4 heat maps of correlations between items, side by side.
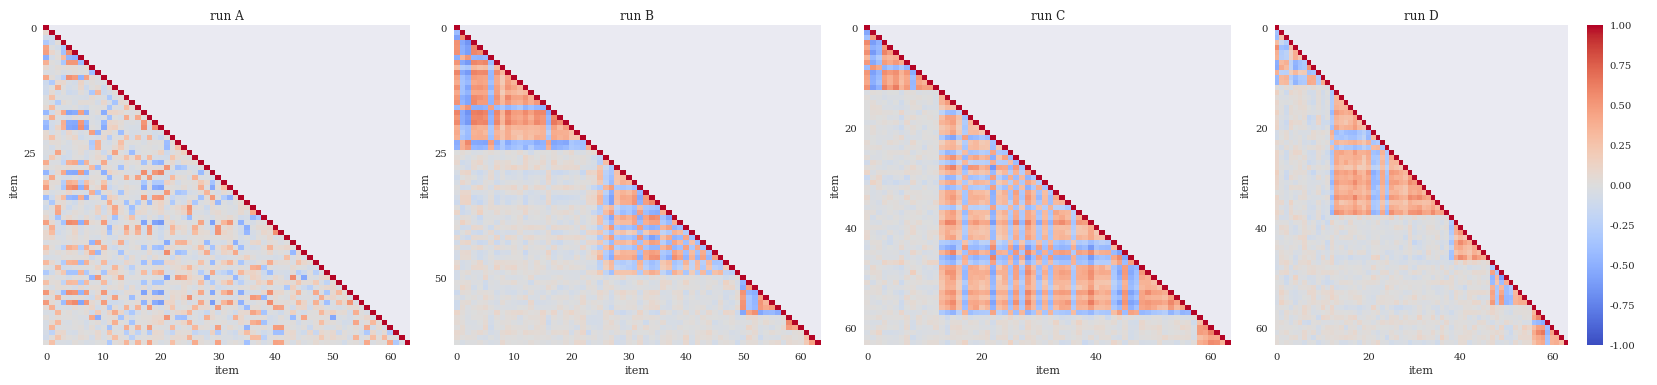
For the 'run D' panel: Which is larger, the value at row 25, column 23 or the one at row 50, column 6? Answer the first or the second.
the first
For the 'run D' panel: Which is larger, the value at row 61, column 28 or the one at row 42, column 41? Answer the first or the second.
the second
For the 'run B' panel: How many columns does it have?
64
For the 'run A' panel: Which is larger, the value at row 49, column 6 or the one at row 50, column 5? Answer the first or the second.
the first
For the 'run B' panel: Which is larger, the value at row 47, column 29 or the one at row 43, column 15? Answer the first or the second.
the second
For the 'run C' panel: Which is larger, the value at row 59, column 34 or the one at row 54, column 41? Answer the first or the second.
the second
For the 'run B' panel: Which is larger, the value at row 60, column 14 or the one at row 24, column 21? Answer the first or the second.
the first
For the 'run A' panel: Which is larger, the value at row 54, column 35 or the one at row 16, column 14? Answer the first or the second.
the second
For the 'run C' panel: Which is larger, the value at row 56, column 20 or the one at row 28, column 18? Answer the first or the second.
the second
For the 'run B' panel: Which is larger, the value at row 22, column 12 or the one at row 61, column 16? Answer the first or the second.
the first
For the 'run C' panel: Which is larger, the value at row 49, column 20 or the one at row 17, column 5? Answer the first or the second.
the first
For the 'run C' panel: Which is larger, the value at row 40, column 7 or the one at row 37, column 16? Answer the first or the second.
the second
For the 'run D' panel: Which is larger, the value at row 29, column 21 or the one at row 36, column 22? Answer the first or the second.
the second
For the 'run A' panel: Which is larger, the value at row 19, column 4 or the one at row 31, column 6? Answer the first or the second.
the second
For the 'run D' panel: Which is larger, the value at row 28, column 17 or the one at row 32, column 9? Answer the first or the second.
the first
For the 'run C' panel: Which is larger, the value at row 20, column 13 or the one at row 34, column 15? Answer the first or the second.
the second
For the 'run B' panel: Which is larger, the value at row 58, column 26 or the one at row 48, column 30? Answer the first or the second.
the first
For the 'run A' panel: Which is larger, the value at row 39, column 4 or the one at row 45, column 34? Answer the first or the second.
the first
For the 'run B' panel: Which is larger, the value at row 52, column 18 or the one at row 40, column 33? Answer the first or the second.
the first
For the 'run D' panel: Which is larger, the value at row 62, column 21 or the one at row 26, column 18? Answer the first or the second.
the second
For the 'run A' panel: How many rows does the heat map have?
64
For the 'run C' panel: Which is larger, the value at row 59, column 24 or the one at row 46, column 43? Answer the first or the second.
the second
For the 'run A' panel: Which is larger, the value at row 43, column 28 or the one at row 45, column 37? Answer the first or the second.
the second
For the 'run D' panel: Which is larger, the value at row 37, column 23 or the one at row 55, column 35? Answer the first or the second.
the first
